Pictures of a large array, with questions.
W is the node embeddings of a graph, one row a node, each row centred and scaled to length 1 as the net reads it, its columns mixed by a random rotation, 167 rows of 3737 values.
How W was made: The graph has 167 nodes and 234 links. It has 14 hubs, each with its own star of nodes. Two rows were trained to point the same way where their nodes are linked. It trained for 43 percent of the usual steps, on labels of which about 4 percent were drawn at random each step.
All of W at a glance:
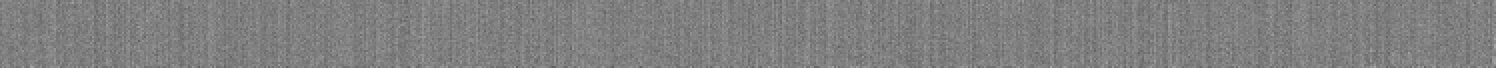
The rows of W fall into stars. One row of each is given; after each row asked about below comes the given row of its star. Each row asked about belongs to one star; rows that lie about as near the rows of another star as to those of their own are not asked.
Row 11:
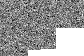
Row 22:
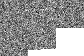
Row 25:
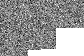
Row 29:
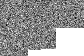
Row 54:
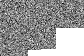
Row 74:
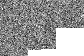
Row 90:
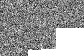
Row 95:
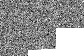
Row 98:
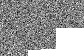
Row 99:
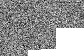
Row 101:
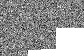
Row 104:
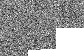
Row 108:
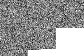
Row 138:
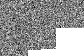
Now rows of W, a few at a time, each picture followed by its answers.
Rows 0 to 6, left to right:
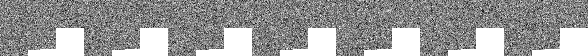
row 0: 54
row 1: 25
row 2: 11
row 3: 104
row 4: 138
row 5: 104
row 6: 138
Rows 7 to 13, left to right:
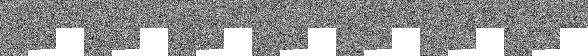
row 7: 138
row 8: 25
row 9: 138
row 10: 22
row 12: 74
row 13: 11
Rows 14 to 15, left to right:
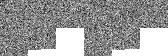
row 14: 95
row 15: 108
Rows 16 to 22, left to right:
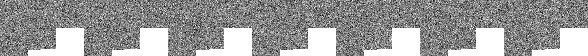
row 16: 104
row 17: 54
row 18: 99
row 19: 29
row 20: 11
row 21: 90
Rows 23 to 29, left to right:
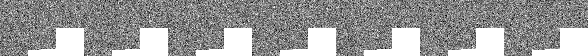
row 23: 108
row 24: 99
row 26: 101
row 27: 25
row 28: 90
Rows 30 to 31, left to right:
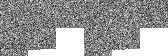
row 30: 138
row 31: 22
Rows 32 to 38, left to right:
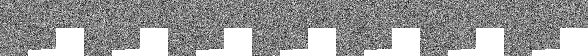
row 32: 90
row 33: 25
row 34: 25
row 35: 74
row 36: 99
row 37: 108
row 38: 101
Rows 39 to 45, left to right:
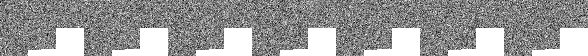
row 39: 95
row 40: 11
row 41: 95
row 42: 95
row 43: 74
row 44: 98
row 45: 25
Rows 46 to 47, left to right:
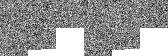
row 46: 90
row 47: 22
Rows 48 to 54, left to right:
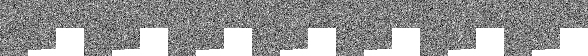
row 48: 108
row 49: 138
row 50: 25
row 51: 54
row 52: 25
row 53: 74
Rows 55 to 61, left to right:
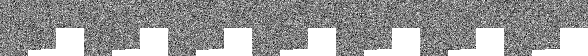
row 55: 90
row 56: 99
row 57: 29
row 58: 90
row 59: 98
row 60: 11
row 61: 95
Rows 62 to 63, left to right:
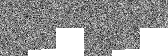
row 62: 29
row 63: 95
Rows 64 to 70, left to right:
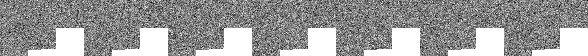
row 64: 99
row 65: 22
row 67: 11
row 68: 99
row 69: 108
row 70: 138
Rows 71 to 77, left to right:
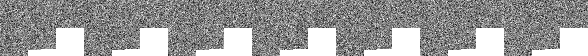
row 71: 54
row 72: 98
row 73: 54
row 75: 104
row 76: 98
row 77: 29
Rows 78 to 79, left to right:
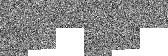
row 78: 11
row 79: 25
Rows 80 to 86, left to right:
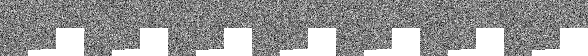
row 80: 54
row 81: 29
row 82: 25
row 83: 22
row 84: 54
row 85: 108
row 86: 25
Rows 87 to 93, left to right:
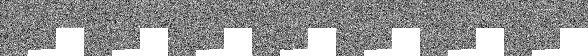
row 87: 101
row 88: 74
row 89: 108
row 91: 54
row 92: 99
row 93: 22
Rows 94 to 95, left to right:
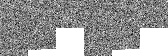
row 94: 138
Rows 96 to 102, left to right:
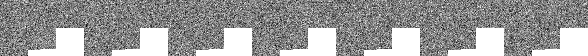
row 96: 11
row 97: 101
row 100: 98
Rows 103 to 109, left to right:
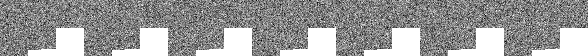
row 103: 95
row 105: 108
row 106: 74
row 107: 98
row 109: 74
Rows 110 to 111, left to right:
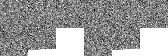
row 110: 101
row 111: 74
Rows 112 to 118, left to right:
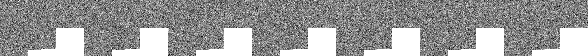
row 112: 108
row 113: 90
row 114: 99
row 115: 101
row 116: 101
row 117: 108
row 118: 138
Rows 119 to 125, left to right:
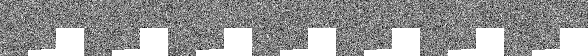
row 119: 108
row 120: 11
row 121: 11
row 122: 138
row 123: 98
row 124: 74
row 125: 99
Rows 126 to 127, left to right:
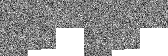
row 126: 99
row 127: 11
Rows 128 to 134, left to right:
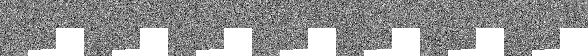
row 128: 54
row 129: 95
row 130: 98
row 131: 54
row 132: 108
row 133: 25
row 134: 74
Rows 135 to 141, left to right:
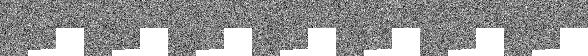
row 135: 98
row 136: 138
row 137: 11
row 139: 22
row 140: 22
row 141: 101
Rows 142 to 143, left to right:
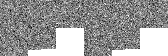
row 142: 90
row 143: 95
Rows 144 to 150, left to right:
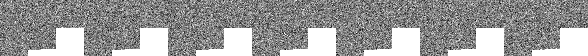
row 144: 101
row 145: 138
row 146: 98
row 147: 90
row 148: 101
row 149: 74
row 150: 54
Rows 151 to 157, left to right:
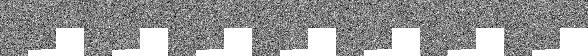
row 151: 138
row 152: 98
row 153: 95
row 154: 11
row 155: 74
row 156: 22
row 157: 108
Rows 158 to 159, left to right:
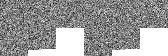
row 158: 95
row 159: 108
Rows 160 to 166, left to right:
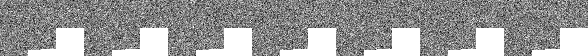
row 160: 54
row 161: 95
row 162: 98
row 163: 90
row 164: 29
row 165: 99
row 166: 104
